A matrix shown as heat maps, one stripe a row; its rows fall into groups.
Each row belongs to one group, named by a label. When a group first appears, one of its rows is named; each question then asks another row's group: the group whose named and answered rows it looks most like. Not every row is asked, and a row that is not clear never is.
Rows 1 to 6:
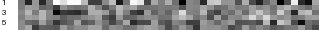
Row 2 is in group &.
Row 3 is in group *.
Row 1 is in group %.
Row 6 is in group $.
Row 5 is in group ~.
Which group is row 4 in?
*
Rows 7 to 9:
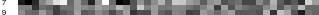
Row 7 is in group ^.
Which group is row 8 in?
$
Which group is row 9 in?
~
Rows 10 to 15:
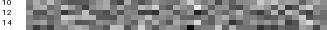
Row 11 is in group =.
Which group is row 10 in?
*
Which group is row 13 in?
%
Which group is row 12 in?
~
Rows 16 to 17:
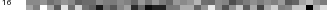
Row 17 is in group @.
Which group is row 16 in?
=
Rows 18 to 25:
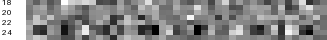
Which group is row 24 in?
~
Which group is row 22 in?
&
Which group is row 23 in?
~
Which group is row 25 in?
&
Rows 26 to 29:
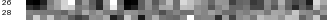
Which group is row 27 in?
^
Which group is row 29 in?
*
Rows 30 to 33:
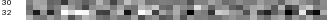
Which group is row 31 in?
=
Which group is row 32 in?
%
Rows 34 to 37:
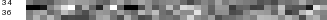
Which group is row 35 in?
^
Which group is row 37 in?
*
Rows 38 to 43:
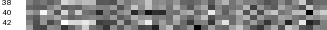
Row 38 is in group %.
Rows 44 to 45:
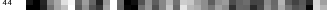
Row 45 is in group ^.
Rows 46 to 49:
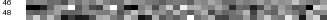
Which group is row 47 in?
^
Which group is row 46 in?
&
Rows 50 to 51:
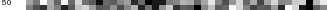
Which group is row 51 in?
~
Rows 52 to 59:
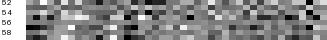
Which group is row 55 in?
%
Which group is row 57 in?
^
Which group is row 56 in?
=
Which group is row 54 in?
@
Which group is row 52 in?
@
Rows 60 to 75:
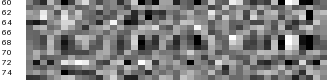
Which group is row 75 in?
^
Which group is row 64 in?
^
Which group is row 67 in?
~
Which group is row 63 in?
@
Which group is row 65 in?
=
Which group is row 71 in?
$
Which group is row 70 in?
*
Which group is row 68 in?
~
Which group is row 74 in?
*
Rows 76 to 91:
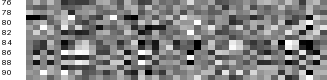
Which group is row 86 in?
%
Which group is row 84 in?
~
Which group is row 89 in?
*
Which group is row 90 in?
@
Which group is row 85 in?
~
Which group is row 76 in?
*
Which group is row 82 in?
*
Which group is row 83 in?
=
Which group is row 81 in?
@
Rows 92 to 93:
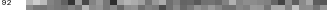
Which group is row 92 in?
&
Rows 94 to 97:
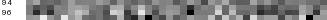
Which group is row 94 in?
$
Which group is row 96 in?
%
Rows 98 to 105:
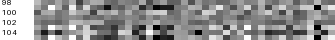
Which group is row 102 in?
%
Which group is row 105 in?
@
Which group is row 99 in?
@
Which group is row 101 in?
=
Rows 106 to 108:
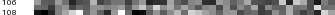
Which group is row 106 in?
~
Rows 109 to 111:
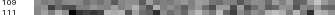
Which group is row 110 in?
$
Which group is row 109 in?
=
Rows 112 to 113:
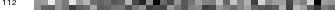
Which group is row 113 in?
~
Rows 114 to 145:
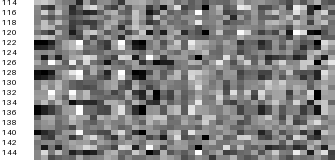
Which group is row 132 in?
@
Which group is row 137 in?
=
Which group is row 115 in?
~
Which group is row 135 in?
^
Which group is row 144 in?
*
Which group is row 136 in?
^
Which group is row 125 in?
%
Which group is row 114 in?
&
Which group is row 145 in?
$
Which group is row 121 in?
&
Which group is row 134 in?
*
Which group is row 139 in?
&
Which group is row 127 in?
&
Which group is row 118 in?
*
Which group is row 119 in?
&
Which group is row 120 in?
~
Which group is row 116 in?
*
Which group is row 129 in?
^
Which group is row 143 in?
%
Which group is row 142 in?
=
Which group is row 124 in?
=
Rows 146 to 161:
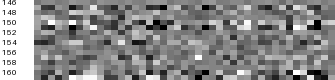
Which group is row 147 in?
~
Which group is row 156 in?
$
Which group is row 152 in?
&
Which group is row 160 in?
~
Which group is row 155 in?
=
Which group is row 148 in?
%
